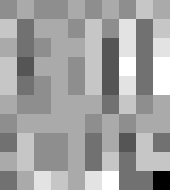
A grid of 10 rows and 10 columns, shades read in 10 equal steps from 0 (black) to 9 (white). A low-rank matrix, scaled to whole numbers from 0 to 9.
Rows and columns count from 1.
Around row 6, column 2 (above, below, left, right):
4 6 6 5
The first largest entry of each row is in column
9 8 8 8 10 8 2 2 2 7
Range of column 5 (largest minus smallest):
1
